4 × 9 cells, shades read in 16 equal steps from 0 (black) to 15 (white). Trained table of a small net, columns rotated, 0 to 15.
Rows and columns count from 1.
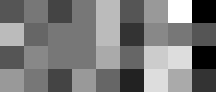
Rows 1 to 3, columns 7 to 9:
9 15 0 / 8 7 5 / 12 13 0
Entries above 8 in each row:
3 2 3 4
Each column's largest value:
11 8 7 9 11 6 13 15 5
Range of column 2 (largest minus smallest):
2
